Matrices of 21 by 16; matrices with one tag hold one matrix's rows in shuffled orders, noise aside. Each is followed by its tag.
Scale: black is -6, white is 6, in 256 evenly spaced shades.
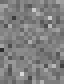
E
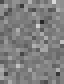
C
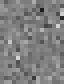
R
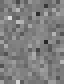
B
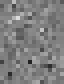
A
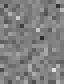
C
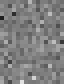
E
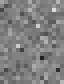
C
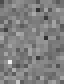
B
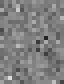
B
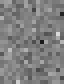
R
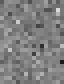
R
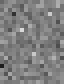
E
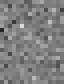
E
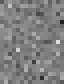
R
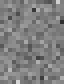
R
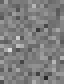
B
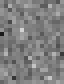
E
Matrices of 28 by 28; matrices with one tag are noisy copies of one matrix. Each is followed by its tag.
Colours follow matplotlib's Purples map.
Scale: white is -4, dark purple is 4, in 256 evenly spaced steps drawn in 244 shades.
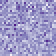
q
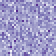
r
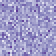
r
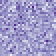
q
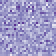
q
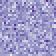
q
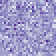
q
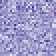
q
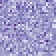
q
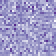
q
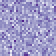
r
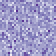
r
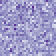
q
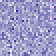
r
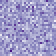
q
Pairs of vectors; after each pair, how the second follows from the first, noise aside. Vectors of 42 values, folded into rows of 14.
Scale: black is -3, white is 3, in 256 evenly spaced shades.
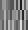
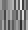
negated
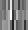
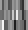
shuffled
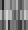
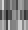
negated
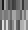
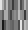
shuffled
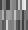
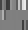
partly zeroed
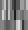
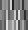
shuffled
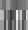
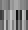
negated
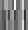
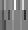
partly zeroed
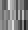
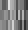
copied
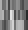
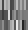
shuffled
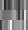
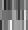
copied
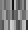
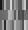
shuffled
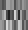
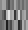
negated
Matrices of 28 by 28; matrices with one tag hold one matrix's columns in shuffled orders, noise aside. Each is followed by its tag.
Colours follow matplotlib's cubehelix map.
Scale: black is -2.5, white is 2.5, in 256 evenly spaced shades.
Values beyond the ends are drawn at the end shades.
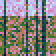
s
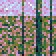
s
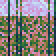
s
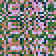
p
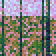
s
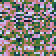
p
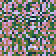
p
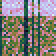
s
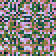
p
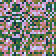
p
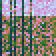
s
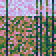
s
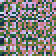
p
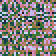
p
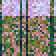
s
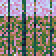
s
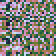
p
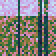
s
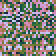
p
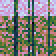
s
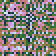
p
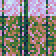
s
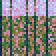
s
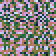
p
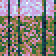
s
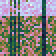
s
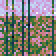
s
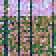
s
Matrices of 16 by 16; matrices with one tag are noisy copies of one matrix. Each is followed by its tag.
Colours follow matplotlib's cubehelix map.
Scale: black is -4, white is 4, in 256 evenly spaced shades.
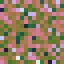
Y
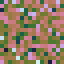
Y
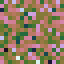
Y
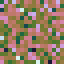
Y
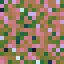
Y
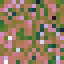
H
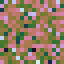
Y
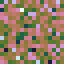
Y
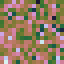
H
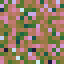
Y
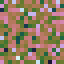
Y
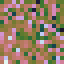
H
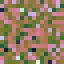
Y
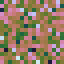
Y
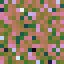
Y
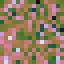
H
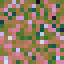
H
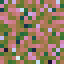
Y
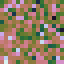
H
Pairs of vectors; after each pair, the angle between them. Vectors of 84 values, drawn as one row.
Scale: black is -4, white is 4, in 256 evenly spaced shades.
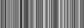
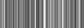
partly aligned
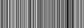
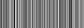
orthogonal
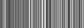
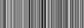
nearly opposite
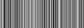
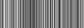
nearly opposite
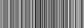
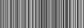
partly aligned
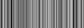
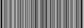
orthogonal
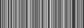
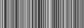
orthogonal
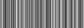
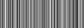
partly opposed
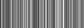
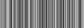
partly opposed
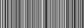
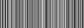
nearly parallel
